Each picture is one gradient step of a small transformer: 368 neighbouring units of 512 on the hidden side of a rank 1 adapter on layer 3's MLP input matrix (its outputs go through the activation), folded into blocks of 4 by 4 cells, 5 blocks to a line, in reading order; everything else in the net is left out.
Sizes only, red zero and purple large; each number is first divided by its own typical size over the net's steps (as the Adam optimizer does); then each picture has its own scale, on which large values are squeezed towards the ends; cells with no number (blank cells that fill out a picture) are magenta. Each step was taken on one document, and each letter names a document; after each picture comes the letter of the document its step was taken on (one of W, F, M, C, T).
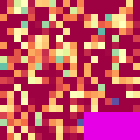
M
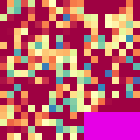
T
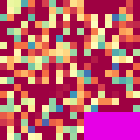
T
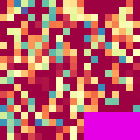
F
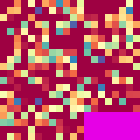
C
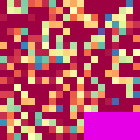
M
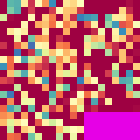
T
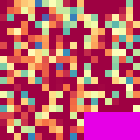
F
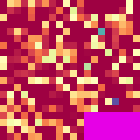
M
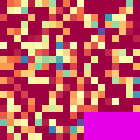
M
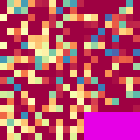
M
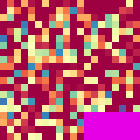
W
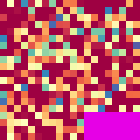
W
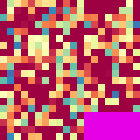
F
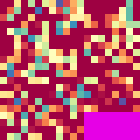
C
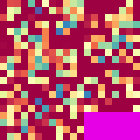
C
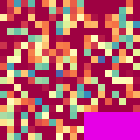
C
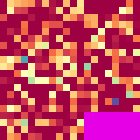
M
